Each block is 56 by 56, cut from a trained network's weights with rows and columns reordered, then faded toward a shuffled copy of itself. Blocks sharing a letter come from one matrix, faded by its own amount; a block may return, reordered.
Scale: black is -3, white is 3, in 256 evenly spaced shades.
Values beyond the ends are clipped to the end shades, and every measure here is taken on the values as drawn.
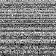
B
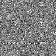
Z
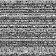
B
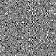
Z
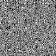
Z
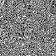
Z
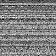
B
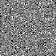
Z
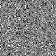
Z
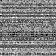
B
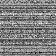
B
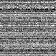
B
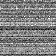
B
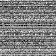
B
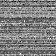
B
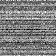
B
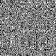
Z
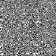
Z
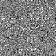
Z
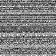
B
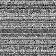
B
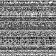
B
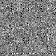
Z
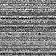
B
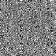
Z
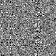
Z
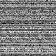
B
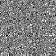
Z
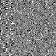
Z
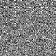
Z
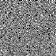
Z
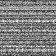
B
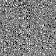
Z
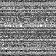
B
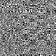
Z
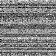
B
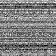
B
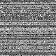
B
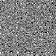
Z
